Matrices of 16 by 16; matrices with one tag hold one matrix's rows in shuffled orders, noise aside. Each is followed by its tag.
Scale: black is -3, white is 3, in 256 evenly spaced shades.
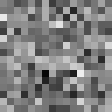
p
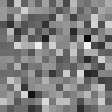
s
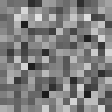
s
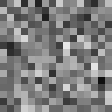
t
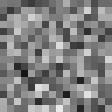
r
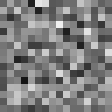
r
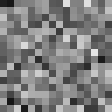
t
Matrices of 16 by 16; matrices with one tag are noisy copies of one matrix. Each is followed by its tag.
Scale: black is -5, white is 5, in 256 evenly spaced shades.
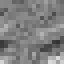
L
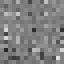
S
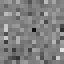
S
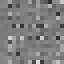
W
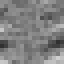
L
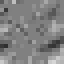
L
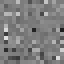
S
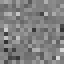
S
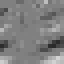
L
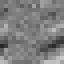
L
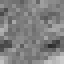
L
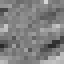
L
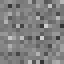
W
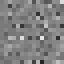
W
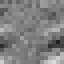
L
